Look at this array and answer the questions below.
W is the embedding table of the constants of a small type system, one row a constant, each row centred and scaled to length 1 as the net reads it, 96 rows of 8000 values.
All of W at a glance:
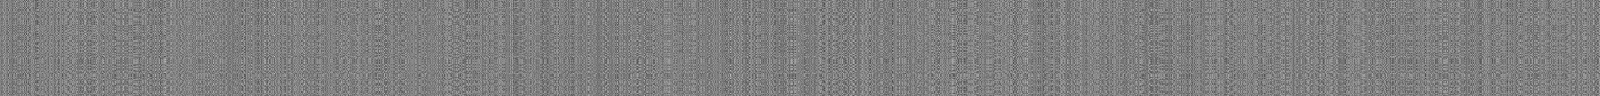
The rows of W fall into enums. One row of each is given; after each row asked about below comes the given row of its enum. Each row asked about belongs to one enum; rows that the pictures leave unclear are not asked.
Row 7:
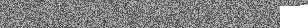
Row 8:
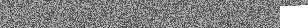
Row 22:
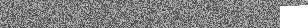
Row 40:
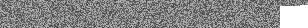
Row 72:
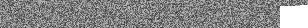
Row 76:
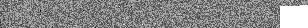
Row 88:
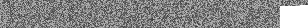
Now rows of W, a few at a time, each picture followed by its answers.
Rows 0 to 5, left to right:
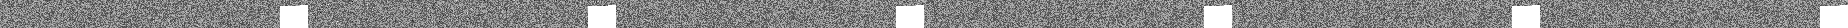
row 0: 8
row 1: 7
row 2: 22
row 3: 88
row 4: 88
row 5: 22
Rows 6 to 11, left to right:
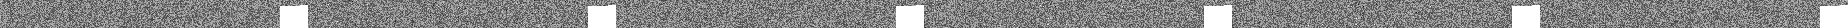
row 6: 88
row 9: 76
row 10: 76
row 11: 22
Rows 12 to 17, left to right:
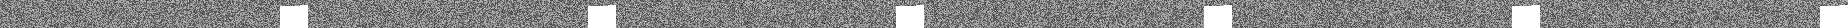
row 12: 40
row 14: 7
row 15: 88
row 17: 22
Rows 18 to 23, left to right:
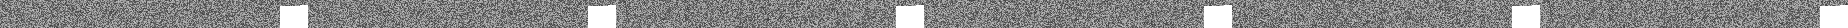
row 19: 40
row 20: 88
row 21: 8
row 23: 88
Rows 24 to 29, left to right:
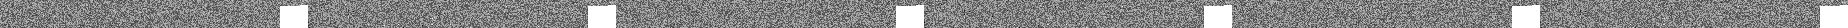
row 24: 22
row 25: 76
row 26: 40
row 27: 76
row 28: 72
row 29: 76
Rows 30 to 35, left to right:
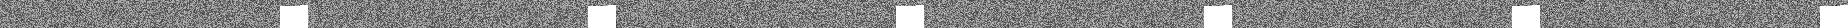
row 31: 88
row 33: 8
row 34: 8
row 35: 7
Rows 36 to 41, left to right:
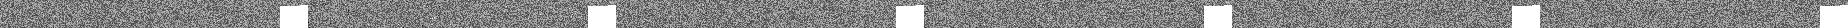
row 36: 22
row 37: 76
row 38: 22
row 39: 76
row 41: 40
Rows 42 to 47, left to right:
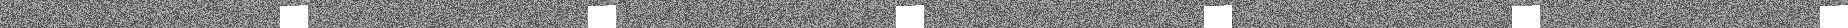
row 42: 22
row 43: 8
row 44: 88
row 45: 40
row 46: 76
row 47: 8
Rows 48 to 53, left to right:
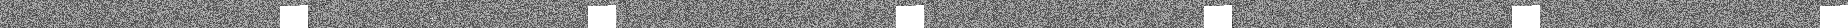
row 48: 22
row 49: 76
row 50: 88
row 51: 88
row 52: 76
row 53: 40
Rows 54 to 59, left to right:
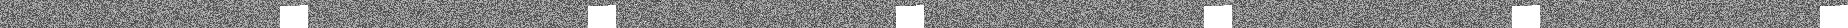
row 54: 22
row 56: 7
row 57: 22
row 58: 8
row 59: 72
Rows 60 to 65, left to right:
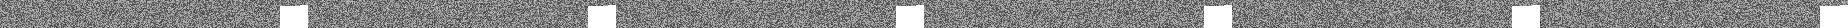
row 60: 40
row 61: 72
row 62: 40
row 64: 22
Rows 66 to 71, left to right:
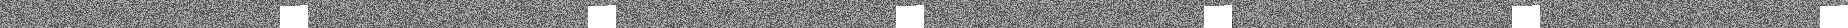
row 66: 40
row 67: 22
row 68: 40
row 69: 40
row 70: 76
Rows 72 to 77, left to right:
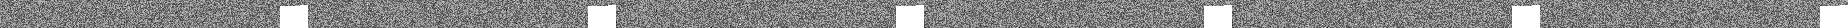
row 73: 7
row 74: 76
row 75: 76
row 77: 22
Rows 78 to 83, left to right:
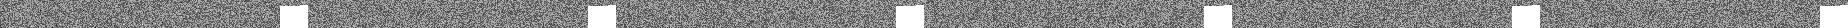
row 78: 76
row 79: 40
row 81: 88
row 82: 8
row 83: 40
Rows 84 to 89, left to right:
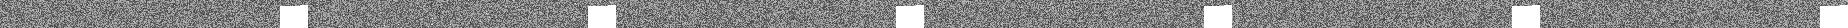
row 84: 40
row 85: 76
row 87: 72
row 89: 22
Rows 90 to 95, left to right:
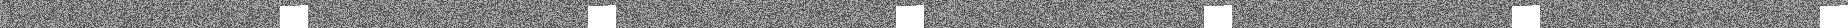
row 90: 88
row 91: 40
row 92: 40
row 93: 76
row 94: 72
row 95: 22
